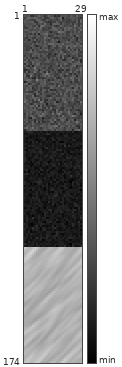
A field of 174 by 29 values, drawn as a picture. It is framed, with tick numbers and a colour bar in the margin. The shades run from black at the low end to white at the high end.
The table splits into 3 rows of 1 panel. Panel 1,1: low, fine-grained. Panel 2,1: very low, fine-grained, faint in contrast. Panel 3,1: high, slanting up to the right, faint in contrast.
